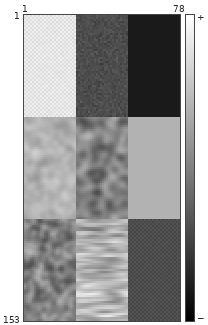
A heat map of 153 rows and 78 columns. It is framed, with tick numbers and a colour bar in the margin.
The table splits into 3 rows of 3 panels. Panel 1,1: very high, checkered, faint in contrast. Panel 1,2: low, fine-grained, faint in contrast. Panel 1,3: very low, flat. Panel 2,1: high, blotchy, faint in contrast. Panel 2,2: middling, blotchy. Panel 2,3: high, flat. Panel 3,1: middling, blotchy. Panel 3,2: high, streaked across. Panel 3,3: low, checkered, faint in contrast.
